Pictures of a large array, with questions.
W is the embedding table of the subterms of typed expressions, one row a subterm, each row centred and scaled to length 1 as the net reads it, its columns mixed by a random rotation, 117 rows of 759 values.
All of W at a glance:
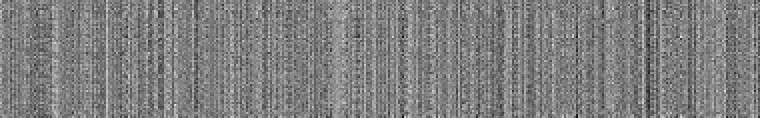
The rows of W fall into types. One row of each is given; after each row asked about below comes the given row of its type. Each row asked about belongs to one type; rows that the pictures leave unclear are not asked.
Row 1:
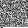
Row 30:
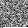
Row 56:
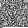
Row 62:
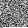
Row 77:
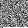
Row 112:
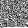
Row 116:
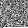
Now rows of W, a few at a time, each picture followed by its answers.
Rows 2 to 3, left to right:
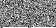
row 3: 30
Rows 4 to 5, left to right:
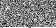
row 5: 1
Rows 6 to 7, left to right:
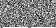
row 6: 62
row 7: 56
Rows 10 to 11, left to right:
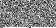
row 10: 1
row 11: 77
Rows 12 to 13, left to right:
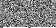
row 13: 56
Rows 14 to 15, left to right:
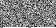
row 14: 30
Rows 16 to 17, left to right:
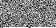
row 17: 1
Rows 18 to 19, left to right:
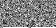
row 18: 112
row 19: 116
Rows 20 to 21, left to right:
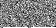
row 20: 77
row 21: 30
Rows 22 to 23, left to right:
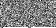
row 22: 116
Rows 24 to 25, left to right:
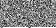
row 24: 112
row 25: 56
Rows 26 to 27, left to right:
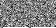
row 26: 116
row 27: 30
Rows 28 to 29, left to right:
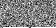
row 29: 116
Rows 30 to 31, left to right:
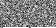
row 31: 62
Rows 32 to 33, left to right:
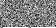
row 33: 62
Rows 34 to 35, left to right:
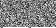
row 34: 1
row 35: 77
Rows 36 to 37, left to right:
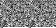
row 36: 116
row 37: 116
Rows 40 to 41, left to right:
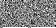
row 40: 56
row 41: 112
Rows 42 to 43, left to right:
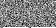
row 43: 77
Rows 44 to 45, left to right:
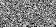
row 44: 30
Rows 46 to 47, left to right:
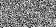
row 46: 77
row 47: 1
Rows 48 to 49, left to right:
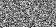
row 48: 62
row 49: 116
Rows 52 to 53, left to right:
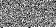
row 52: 77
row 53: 1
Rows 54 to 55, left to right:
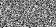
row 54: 116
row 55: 62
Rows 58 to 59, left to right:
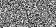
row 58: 1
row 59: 62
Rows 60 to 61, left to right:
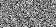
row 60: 77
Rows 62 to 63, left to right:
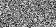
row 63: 1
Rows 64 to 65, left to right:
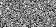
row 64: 116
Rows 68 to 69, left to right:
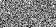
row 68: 30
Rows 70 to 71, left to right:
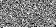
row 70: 77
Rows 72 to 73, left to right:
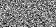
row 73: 62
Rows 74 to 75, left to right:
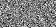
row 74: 62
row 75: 77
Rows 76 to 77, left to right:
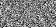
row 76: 116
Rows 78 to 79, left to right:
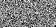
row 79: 30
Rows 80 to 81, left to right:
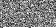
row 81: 1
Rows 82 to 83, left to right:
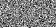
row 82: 62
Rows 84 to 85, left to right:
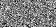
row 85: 30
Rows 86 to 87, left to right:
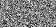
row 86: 112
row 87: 30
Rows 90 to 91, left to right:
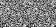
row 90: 30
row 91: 30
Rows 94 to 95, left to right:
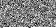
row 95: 1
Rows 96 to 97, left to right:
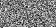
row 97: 62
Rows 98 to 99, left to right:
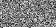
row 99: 1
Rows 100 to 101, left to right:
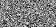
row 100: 112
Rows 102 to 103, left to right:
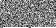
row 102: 30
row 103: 1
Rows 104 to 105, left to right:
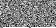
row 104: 62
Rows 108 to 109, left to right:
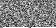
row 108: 62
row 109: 116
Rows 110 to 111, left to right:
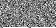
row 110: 62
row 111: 77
